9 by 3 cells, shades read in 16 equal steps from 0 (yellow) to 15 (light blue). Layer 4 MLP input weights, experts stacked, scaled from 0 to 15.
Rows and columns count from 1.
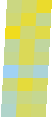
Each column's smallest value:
0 2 1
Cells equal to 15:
1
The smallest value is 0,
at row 3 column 1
